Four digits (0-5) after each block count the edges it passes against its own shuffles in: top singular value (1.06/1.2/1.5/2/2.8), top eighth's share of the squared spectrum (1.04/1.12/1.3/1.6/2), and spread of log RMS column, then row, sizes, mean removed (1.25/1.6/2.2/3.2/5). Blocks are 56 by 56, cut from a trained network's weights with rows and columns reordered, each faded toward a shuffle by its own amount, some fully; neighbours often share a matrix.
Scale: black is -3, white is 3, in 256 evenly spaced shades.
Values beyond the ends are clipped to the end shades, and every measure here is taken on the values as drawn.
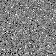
1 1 0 0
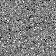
0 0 0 0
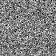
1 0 0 0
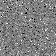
0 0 0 0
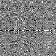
3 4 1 2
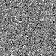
2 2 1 0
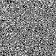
3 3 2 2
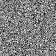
0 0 0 0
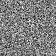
0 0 0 0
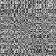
4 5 3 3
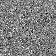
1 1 0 0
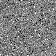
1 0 0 0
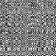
4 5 3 3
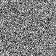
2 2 0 0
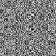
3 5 2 1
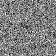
1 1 0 1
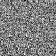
3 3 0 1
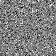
2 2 0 0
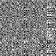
3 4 2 2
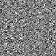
3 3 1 1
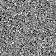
0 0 0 0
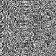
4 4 2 1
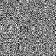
3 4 2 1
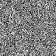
2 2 0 0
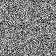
0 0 0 0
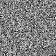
2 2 0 0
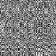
4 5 3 2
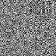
3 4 2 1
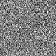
3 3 2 0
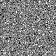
1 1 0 0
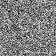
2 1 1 0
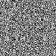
3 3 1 0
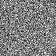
0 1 1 0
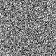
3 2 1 0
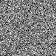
2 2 0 0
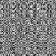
4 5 3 2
